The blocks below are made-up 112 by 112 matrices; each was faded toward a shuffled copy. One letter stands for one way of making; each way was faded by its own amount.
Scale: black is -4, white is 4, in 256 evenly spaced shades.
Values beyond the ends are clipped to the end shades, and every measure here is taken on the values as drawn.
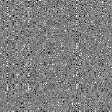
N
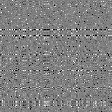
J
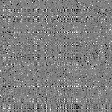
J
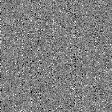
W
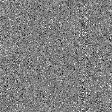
W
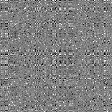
J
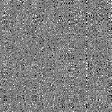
N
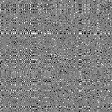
J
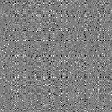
J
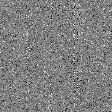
W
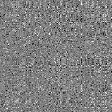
N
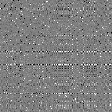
J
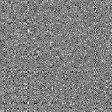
N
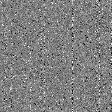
W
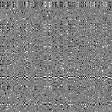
J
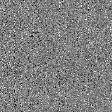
W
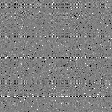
J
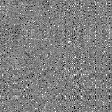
N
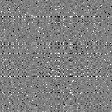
J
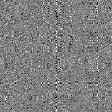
N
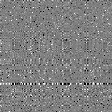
J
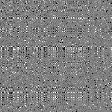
J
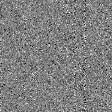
W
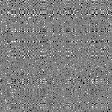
J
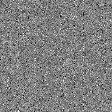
W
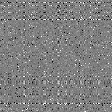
J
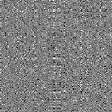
N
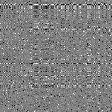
J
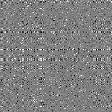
J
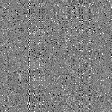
N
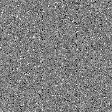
W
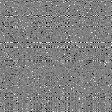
J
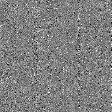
W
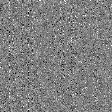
W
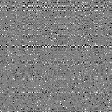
J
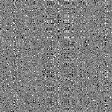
N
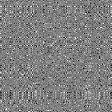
J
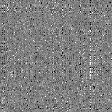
N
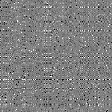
J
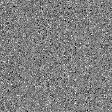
W
